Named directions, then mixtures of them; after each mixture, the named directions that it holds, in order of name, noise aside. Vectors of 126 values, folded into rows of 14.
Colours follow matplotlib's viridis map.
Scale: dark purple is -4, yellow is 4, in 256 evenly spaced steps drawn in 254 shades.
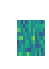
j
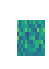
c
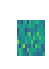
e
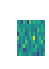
c, e, j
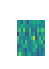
c, e, j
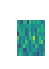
c, e, j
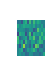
c, e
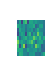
e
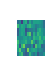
e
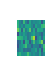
c, j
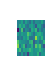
c, e, j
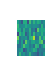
c, e, j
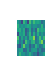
c, e, j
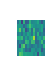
e, j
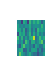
c, e, j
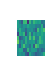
c, e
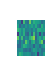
c, e, j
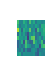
c, j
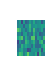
j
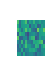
c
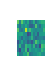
c, e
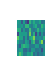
c, e, j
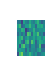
c, e, j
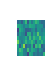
e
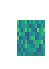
c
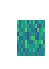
c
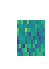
e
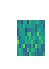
e
